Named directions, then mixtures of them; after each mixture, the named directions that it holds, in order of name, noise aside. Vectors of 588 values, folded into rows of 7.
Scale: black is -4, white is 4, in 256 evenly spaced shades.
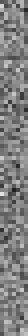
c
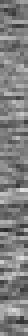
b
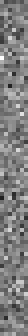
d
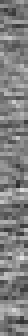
b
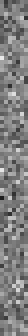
c, d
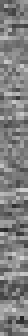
b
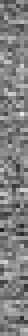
b, c, d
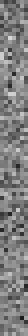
b, c, d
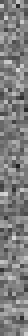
b, c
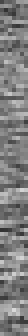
b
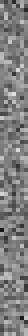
b, c, d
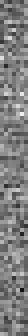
b, c, d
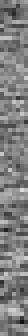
b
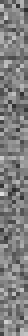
c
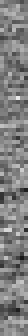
b, d
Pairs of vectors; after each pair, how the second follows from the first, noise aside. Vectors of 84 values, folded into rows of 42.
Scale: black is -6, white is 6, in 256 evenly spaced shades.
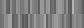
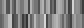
scaled up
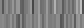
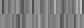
copied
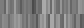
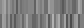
shuffled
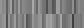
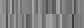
copied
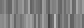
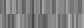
shuffled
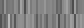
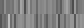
copied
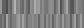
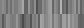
shuffled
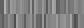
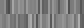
reversed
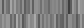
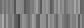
shuffled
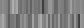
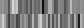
scaled up
